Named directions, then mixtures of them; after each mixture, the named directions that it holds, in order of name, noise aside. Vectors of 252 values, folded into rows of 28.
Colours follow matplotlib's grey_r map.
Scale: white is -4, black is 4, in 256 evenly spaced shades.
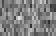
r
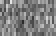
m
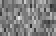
r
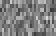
m, r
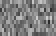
m, r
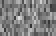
r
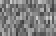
m, r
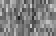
m, r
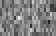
r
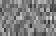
m, r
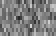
r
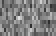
r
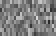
m, r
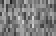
m, r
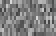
m, r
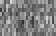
m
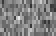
r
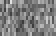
m
